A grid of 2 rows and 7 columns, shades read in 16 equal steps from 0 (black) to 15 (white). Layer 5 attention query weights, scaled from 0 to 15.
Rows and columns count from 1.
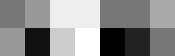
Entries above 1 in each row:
7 5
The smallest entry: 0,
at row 2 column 5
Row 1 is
7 9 14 14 7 7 10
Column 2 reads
9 1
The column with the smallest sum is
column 5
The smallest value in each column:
7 1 12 14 0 2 7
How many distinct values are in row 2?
7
